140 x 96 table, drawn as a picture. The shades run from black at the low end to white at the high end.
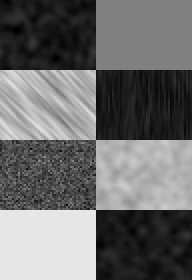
It is made of 4 by 2 panels. Panel 1,1: very low, blotchy, faint in contrast. Panel 1,2: middling, flat. Panel 2,1: high, slanting down to the right. Panel 2,2: very low, streaked downward, faint in contrast. Panel 3,1: low, fine-grained. Panel 3,2: high, blotchy, faint in contrast. Panel 4,1: very high, flat. Panel 4,2: very low, blotchy, faint in contrast.
